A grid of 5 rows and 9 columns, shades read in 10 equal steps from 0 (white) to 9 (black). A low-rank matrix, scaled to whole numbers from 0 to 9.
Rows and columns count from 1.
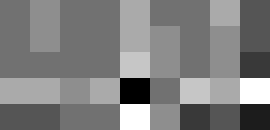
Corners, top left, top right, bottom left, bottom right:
5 6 6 8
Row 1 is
5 4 5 5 3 5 5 3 6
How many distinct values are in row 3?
4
